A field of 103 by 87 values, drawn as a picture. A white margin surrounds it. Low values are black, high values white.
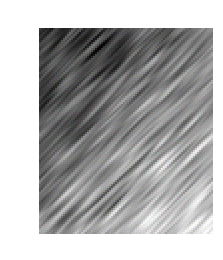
Values rise toward the bottom right. The halves do not mirror each other. The ninth with the lowest average is the top left. The histogram is bell-shaped. The ninth with the highest average is the bottom right. There are no lone odd cells.
